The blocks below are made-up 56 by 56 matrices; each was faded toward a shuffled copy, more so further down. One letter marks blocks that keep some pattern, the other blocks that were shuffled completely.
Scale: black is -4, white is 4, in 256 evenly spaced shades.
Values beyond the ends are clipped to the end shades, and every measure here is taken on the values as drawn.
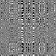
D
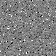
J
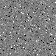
J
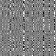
D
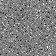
J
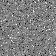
J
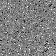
J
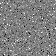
J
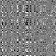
D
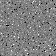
J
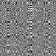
D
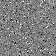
J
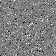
J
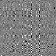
D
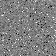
J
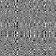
D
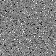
J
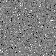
J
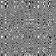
D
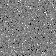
J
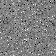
J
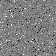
J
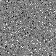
J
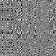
D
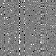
D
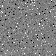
J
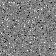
J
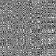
D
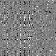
D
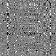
D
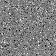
J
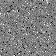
J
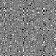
D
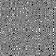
D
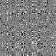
D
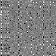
D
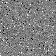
J
